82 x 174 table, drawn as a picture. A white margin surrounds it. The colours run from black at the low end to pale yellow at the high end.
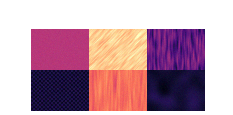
The table splits into 2 rows of 3 panels. Panel 1,1: middling, flat. Panel 1,2: very high, slanting up to the right, faint in contrast. Panel 1,3: low, streaked downward. Panel 2,1: very low, checkered, faint in contrast. Panel 2,2: high, streaked downward, faint in contrast. Panel 2,3: very low, smooth, faint in contrast.
